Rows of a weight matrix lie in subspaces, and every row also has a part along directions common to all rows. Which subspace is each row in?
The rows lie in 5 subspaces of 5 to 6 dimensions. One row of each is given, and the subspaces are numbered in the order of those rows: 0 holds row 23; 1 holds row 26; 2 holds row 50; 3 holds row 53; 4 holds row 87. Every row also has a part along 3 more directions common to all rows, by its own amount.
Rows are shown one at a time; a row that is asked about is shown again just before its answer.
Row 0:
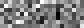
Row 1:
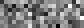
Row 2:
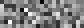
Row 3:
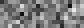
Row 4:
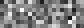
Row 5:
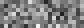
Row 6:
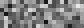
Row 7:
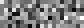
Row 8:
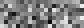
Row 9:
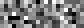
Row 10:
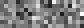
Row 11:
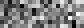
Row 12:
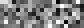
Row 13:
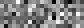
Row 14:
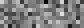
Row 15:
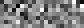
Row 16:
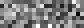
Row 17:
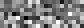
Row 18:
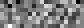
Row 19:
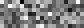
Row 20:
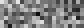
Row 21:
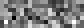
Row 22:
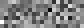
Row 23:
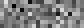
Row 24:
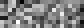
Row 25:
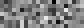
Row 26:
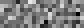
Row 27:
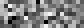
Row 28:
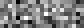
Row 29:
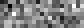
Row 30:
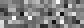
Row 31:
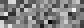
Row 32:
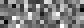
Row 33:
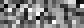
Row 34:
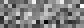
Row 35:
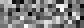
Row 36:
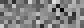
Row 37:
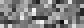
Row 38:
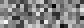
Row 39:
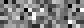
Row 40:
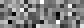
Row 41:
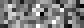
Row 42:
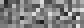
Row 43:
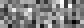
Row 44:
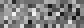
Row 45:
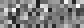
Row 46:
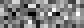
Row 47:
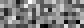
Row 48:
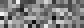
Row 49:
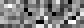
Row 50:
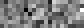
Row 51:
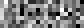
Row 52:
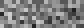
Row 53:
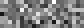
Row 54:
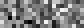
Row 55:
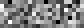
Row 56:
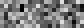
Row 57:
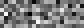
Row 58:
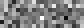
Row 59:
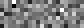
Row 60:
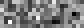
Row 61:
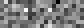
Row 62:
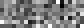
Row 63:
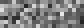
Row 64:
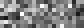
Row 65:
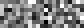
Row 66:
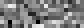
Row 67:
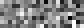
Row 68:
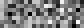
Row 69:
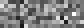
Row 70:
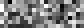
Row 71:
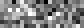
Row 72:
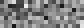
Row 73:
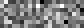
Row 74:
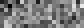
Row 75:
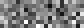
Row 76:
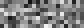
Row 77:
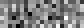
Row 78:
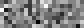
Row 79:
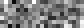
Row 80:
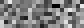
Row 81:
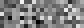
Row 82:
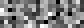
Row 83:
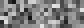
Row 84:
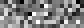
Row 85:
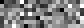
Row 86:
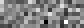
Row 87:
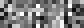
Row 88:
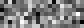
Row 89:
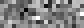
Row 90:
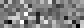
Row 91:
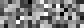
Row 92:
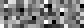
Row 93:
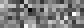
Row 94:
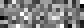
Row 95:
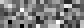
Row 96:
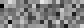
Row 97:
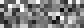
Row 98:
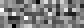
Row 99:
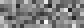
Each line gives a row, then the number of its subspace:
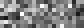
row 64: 4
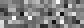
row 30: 1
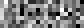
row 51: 0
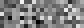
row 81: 0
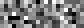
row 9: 1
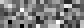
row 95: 3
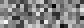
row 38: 4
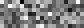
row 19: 0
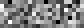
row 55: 3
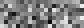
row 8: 4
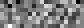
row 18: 0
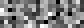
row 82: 1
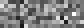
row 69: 3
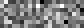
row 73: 3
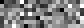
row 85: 0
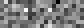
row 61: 2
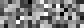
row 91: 1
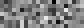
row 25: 3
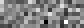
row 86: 1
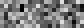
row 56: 4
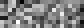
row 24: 4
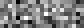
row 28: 1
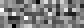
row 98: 1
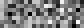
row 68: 0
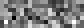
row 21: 1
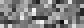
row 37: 2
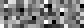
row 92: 1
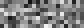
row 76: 1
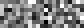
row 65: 1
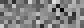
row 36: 0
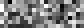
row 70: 3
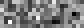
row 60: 3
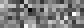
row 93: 3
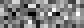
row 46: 2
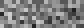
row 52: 0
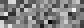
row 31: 4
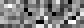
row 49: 2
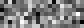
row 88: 3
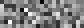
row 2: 3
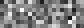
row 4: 0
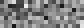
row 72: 2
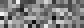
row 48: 2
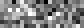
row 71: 2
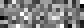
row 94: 4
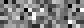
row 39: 2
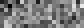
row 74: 0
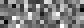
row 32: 4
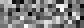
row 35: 3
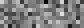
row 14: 0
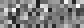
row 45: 4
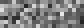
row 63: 4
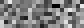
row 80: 4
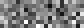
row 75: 2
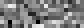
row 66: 3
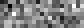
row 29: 0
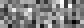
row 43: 1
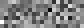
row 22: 2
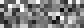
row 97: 0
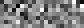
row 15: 4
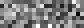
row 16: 2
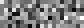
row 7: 4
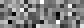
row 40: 3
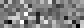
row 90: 3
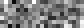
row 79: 4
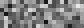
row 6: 0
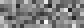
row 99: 1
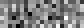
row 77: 4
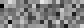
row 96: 3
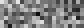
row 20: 0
